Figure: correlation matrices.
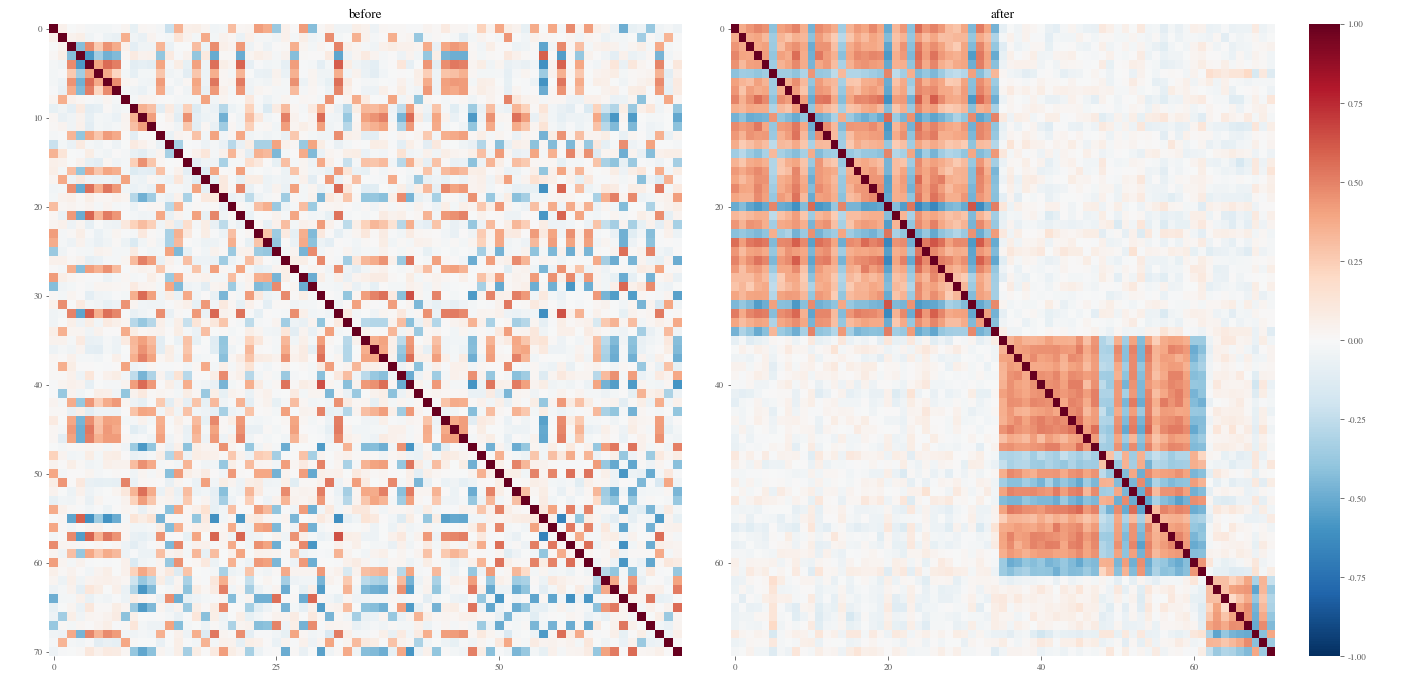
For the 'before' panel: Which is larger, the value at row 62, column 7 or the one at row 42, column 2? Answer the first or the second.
the second
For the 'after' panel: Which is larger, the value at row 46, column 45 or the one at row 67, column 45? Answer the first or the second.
the first
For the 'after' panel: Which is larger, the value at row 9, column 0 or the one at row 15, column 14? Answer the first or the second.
the first
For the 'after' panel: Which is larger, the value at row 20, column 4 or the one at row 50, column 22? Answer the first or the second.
the second
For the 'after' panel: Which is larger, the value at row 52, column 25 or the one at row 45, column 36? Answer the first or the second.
the second
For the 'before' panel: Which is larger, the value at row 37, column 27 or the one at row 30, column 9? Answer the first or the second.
the second
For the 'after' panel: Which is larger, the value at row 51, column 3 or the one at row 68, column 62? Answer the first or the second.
the first
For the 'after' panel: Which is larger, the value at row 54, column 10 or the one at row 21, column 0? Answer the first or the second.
the second
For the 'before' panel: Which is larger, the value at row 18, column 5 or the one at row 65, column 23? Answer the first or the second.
the first
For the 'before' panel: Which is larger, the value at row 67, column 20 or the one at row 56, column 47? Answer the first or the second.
the second
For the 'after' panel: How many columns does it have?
71
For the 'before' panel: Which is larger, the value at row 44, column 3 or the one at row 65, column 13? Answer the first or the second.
the second
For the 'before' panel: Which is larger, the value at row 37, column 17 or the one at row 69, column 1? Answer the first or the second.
the second
